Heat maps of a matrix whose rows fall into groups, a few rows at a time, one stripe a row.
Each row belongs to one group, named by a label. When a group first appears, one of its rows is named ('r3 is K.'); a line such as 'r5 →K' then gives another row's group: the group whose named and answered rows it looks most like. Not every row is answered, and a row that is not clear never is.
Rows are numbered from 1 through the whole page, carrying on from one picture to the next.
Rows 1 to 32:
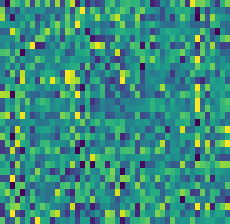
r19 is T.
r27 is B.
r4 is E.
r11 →E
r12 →E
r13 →T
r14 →B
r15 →T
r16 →T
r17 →B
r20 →B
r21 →T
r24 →T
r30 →T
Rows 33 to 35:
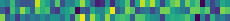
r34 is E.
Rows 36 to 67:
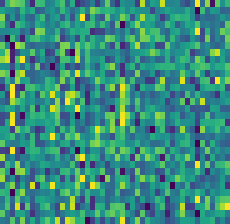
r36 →T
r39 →B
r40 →T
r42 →B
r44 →B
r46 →B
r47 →T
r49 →E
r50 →E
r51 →E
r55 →E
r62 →E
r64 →T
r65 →T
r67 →E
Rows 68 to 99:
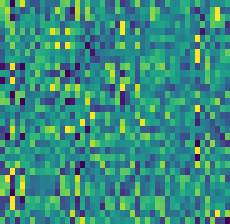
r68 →B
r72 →E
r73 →T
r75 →T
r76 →T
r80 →E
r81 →B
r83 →T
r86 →E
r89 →T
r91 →T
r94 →B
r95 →B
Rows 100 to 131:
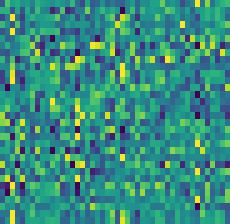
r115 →E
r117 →B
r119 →B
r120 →T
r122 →E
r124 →T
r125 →B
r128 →T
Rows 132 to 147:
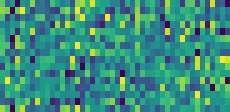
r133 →B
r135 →E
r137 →T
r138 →B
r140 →T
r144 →T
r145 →T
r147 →B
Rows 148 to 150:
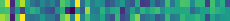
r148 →B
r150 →B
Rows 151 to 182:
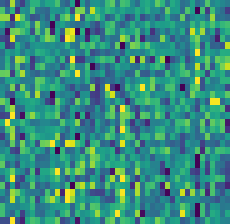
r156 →E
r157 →B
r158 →T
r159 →T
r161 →B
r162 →T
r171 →E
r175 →E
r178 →E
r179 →E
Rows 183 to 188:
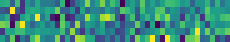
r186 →B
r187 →T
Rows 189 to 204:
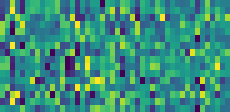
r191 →T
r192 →B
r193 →B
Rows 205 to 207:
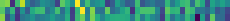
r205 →B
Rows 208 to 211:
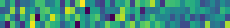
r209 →E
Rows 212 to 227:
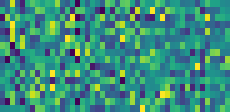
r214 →T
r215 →E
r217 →E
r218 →B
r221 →T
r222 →E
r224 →E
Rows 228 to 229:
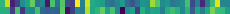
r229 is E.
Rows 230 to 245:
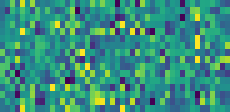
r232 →T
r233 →E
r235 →T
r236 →T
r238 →T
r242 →E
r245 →E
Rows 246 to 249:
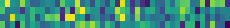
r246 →B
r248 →E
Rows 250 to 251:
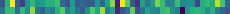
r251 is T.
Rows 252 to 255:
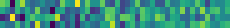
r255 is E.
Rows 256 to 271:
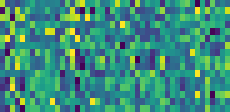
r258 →B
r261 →B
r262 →B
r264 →T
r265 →T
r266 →T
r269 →T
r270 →E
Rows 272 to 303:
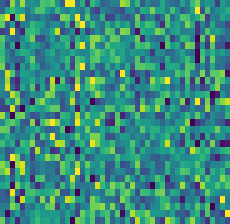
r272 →E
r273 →T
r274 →B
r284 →E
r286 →T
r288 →B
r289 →E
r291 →E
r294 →E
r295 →B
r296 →B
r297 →T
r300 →E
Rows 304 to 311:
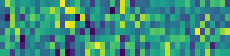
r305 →E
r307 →E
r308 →T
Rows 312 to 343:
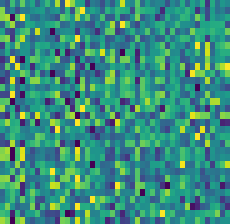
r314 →B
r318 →T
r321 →T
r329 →E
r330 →E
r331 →T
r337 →B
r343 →B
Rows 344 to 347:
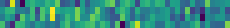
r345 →E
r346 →E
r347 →B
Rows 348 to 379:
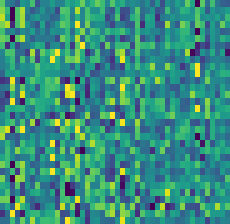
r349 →B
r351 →B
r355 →E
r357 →T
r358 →T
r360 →E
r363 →T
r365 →E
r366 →B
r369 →T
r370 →E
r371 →B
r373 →B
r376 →B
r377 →T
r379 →E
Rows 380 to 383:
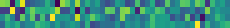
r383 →T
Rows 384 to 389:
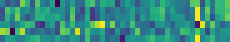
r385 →T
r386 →T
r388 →B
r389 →T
